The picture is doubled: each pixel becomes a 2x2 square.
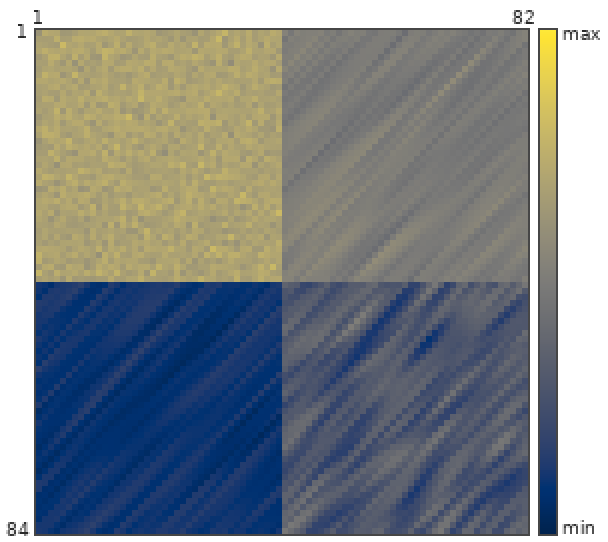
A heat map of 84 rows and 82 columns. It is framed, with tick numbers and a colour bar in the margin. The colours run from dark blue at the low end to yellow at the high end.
The table splits into 2 rows of 2 panels. Panel 1,1: high, fine-grained, faint in contrast. Panel 1,2: middling, slanting up to the right, faint in contrast. Panel 2,1: very low, slanting up to the right, faint in contrast. Panel 2,2: low, slanting up to the right.
